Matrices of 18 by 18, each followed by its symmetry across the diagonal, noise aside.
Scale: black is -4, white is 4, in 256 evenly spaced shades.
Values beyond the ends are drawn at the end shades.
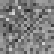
symmetric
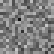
symmetric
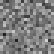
neither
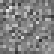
symmetric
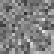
symmetric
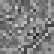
symmetric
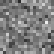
neither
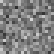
neither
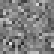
neither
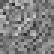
symmetric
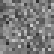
neither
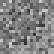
symmetric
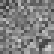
symmetric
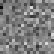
neither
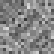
symmetric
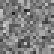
neither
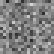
neither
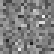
neither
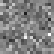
neither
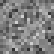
symmetric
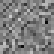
symmetric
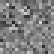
neither
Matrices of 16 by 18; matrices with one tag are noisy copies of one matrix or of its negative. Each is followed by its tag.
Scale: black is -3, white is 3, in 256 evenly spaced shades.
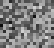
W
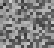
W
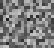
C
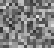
C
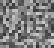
C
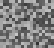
W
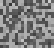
C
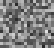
C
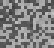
W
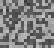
C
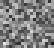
W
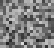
C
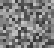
W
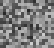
W
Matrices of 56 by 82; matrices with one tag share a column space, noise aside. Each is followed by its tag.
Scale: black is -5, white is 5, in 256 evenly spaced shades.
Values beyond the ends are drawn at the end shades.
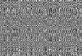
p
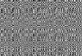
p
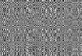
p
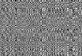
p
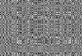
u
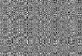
u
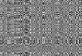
u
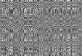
p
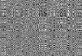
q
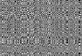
u
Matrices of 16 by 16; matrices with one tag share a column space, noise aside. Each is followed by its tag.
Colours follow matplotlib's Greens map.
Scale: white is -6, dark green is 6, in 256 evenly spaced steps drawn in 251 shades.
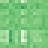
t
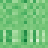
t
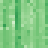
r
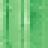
r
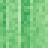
r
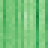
r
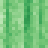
r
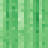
r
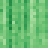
r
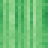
r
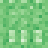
t
